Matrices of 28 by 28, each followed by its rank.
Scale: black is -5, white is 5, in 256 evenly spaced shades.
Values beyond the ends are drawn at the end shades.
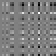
one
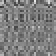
three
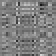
three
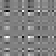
one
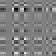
one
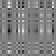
one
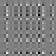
one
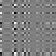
one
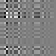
one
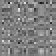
three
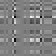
one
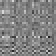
three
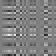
one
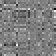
three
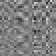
three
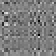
three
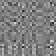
three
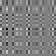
one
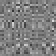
three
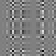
one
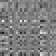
three
